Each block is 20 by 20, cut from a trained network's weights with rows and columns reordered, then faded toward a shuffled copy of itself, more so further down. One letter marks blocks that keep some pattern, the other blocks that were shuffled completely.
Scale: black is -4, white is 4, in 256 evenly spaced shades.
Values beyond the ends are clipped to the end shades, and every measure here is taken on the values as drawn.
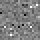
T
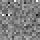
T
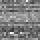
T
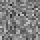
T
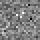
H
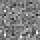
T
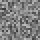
H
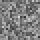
H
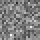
T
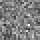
T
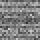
T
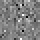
T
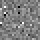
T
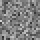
H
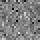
T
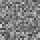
H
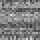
T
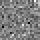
T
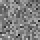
H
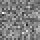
H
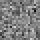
T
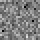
H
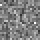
H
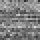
T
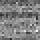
T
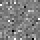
H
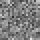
T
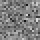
T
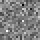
H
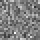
H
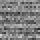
T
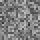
H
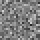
T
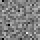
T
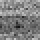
T
